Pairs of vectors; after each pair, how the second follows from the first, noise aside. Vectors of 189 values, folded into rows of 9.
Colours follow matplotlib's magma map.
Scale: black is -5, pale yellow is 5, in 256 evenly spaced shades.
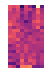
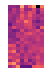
negated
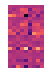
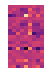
negated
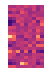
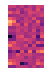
negated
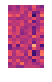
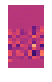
partly zeroed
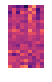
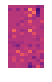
partly zeroed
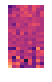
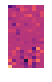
partly zeroed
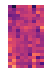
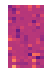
partly zeroed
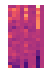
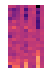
negated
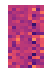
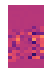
partly zeroed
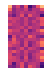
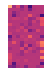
partly zeroed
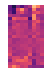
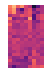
negated
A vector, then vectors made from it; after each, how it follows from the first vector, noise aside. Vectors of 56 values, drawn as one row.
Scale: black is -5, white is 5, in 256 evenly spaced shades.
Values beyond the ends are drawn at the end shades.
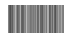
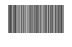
sign-scrambled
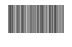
copied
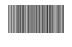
sign-scrambled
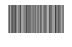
sign-scrambled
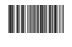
scaled up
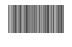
negated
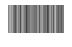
negated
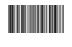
scaled up
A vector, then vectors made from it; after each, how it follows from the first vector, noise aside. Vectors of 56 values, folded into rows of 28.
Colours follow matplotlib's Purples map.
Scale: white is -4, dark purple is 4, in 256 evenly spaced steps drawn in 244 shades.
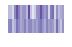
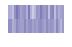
shrunk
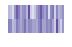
copied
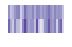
wrapped around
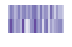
wrapped around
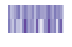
wrapped around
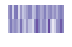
wrapped around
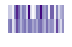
scaled up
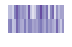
copied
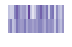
copied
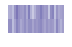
shrunk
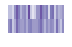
copied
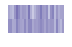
shrunk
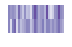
wrapped around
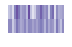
copied
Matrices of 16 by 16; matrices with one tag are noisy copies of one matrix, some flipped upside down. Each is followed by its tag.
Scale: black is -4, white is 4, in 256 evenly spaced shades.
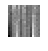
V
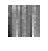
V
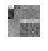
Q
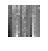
V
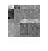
Q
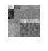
Q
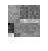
Q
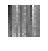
V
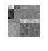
Q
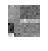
Q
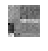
Q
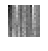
V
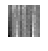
V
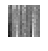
V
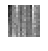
V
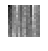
V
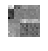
Q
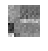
Q
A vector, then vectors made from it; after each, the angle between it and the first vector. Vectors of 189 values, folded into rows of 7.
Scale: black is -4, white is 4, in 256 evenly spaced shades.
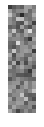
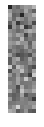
partly aligned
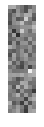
partly opposed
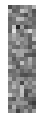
partly aligned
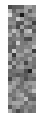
nearly parallel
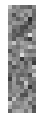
orthogonal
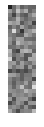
partly aligned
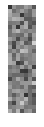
partly aligned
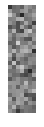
nearly parallel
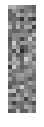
partly opposed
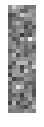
partly opposed
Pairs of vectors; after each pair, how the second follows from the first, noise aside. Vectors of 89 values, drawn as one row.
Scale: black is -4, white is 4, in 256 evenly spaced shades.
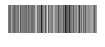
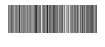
negated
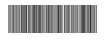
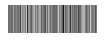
negated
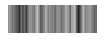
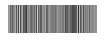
sign-scrambled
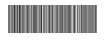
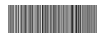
negated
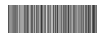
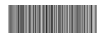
negated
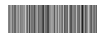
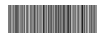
sign-scrambled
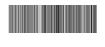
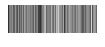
negated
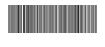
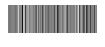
negated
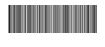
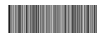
sign-scrambled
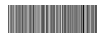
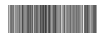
sign-scrambled
